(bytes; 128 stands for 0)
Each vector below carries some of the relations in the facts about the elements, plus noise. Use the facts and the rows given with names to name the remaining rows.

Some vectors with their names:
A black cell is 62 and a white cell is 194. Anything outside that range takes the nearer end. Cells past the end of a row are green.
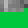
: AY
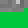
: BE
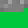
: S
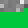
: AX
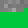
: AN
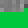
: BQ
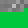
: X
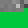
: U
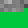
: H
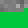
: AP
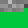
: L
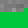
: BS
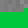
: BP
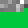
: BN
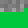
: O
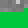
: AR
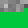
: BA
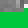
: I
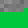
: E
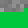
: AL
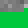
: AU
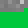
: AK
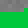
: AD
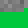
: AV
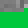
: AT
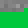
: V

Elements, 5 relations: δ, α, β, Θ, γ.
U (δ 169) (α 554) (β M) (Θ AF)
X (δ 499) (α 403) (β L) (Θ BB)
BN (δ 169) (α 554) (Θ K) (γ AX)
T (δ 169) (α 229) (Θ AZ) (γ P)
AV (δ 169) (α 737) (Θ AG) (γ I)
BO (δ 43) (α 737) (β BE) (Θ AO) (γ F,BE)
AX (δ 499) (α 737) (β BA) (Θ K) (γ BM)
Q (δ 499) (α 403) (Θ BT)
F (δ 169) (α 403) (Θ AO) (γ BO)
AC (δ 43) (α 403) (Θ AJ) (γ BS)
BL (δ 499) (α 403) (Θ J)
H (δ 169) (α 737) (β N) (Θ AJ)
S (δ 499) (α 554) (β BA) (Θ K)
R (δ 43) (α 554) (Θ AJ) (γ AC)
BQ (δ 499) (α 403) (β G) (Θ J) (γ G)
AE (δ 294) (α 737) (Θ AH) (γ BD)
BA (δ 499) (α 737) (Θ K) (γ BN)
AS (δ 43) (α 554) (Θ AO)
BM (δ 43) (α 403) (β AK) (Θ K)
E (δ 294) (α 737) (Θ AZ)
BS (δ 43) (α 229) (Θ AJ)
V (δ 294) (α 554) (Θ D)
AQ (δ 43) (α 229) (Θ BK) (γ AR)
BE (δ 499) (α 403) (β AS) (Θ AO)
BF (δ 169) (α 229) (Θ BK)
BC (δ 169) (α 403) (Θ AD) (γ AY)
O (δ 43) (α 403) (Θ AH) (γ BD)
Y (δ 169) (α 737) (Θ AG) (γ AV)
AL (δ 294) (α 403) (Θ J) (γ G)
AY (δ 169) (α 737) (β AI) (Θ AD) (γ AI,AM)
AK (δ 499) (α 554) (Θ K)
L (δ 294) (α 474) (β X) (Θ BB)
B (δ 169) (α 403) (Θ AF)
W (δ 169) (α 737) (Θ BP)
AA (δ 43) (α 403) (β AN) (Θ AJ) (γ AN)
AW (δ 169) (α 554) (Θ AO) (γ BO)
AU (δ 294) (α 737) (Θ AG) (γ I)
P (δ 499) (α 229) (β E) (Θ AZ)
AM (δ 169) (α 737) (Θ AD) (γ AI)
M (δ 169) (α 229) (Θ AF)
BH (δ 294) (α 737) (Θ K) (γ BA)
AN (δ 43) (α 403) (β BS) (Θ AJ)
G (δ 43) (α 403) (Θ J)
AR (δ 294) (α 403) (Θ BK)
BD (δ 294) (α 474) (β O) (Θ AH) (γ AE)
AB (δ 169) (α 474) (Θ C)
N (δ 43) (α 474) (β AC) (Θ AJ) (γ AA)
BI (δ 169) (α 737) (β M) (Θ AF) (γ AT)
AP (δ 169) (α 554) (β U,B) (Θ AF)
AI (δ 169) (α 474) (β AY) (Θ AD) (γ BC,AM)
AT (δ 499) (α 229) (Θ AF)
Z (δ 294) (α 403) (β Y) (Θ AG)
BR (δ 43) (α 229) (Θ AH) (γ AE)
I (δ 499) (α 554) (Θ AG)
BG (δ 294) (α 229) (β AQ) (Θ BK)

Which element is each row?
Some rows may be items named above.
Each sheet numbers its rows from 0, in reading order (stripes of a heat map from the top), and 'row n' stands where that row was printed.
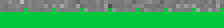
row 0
AK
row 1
V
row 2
T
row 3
BQ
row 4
F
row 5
E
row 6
AW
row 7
O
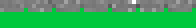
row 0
Q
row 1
AN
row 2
S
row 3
Z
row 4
BM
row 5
AC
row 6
S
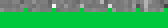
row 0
F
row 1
AM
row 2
AU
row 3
G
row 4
BQ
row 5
AY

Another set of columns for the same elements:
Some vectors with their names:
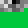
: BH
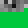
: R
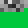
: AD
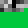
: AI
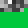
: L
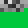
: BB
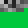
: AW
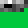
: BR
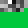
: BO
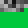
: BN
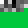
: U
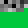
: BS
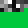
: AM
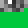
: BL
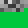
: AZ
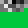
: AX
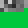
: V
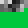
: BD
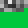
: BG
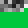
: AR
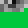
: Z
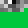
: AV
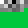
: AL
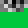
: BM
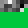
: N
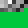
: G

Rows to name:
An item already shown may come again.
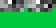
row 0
AB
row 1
BA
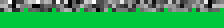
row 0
AY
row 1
BR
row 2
B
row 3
AE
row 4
AS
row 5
BN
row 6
AK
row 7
BC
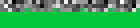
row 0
AX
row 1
R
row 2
T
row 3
AA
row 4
AN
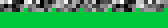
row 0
BI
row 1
B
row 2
G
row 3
H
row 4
BI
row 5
T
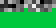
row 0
AT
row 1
AX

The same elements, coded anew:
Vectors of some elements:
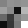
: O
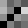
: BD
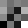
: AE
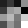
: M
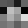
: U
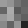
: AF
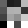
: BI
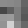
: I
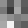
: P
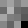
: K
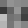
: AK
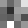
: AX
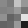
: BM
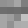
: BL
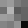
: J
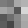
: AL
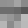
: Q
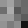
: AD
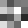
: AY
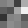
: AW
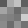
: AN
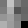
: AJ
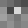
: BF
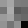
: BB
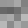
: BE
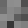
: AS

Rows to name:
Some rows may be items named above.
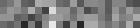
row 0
V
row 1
AC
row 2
L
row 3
I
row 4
AB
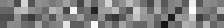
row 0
BN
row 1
R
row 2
H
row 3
AX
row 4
AA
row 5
BG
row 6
F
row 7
R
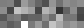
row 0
Y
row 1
T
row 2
AK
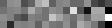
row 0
AS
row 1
AN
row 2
W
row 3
AP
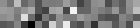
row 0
Z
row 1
BR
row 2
H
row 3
AS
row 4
AU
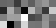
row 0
B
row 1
N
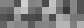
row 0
BN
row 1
BN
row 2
AT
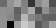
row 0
G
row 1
BS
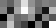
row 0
BO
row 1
AE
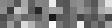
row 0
AV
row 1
BA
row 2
AQ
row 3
BH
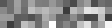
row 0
E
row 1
BC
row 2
T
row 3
AI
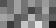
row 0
E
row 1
S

